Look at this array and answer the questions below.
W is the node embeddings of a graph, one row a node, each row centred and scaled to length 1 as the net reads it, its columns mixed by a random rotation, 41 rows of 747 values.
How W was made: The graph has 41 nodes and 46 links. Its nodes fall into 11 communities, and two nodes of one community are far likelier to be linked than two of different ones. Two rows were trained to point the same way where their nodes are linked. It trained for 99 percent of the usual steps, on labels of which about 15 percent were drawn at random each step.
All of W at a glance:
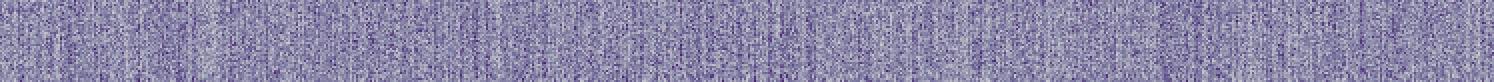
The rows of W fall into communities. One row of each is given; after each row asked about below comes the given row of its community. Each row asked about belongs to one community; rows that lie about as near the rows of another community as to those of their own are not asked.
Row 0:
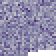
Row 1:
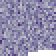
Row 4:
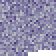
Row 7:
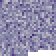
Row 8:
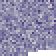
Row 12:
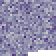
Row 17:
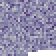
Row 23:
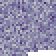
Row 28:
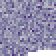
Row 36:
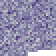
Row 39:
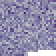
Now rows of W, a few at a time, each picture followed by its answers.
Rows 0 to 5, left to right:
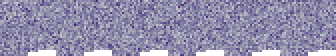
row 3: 12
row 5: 4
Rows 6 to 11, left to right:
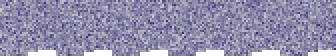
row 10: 8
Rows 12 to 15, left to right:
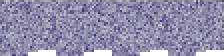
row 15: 39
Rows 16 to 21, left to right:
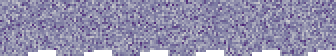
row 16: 1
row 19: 36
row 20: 1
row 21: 7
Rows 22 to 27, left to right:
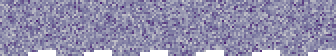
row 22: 17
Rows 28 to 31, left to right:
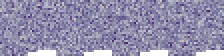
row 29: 23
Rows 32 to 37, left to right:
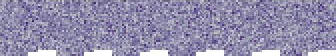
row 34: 4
